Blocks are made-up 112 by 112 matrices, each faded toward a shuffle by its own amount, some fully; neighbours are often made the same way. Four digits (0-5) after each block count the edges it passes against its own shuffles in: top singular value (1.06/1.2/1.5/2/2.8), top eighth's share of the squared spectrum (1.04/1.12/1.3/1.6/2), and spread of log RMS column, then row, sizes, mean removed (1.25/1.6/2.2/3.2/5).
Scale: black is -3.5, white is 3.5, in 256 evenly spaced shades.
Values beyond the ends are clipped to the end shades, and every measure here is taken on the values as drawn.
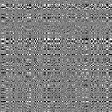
5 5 4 4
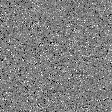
2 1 0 0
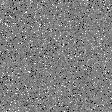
0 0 0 0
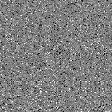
4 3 1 2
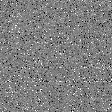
3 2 0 1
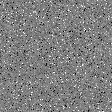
0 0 0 0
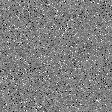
2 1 0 0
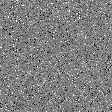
1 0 0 0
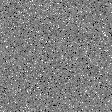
0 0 0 0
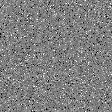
3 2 0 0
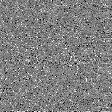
4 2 1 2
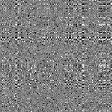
5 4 3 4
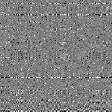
5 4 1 3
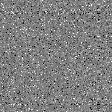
3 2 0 1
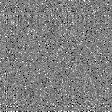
4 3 1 2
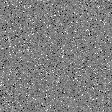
2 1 0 0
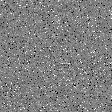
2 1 0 0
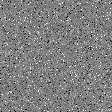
2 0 0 0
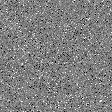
1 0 0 0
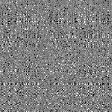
5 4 2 3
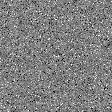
1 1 0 0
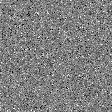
2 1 0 0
